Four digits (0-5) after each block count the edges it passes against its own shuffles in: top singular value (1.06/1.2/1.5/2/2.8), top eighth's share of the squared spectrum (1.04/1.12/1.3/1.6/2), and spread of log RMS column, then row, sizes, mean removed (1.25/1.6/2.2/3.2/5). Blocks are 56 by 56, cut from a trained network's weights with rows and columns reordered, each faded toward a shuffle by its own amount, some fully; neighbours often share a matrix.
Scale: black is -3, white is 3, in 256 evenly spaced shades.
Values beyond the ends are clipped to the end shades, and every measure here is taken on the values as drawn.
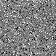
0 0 0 0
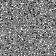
0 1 1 0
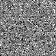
1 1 1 0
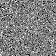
0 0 0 0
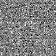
2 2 2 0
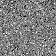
1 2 0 0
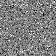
1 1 0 1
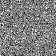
1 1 0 0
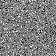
0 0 0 0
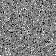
0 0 0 0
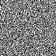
0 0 0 0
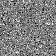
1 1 0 0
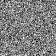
1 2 0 0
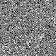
0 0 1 0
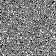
1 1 0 0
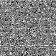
2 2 2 1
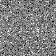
1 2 1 0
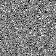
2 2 1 1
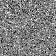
0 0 0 0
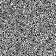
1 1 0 0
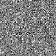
2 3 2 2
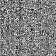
2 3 0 1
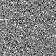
2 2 0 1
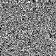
2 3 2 1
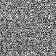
3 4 1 2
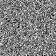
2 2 0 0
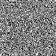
2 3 0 1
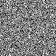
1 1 0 0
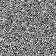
1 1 0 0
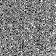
1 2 0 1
